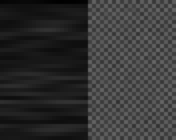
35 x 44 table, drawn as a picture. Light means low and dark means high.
The table splits into one row of 2 panels. Panel 1,1: very high, streaked across, faint in contrast. Panel 1,2: high, checkered.
